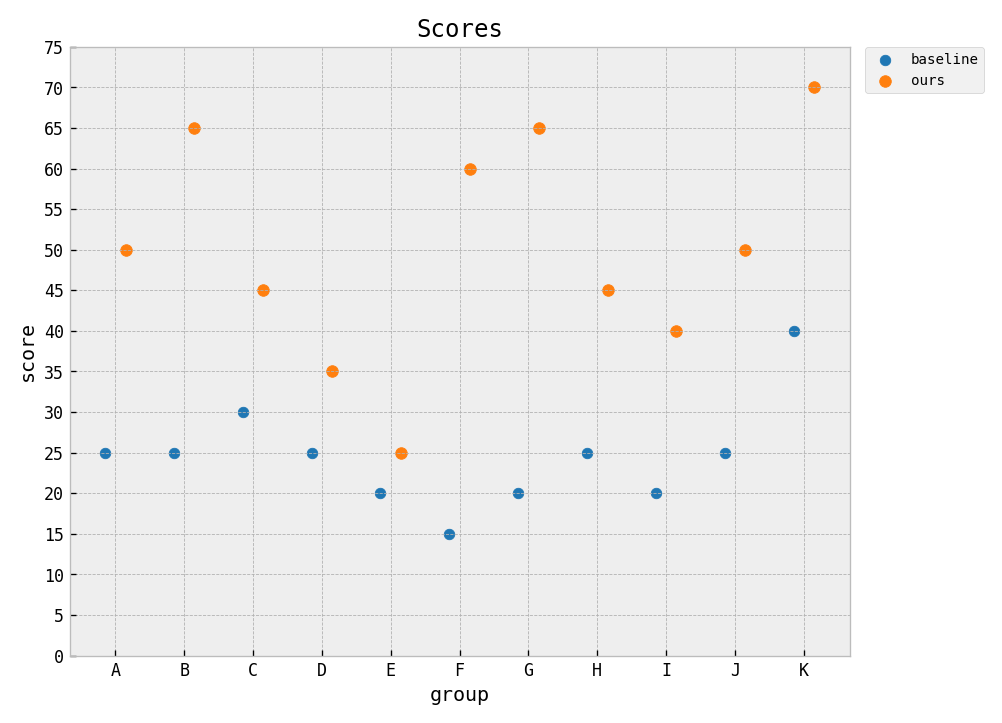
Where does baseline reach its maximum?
K
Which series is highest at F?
ours
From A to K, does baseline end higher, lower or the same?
higher
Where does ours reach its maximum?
K
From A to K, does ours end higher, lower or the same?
higher
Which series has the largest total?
ours
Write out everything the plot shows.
Title: Scores
x-axis: group, ticks A B C D E F G H I J K
y-axis: score, ticks 0 5 10 15 20 25 30 35 40 45 50 55 60 65 70 75
Legend: baseline, ours
Values:
baseline: 25 25 30 25 20 15 20 25 20 25 40
ours: 50 65 45 35 25 60 65 45 40 50 70
